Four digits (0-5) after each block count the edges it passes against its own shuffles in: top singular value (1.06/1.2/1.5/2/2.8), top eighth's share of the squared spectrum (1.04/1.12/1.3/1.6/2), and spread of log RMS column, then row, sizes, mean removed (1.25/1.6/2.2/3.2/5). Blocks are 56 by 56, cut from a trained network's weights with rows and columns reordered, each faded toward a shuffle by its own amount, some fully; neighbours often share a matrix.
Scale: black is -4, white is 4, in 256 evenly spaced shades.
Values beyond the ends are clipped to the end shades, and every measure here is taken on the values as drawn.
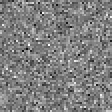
1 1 0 1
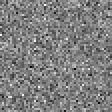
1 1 0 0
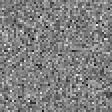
2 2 0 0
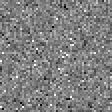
0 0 0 0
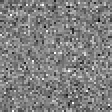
1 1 0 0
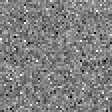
0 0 0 0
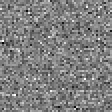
1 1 0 0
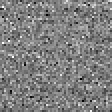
1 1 0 0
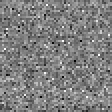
1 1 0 0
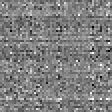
3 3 3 1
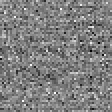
2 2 1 0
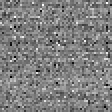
3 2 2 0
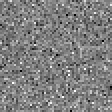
0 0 0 0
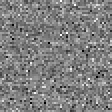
1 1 0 0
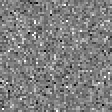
0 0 0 0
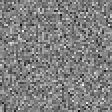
0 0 0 0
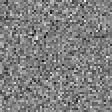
1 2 0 0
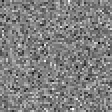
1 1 0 0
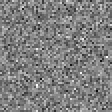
1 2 1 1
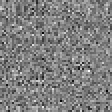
3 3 2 1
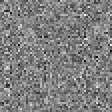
3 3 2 2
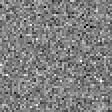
0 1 0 0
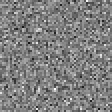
2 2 1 1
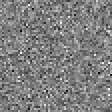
1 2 1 0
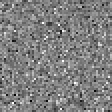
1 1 1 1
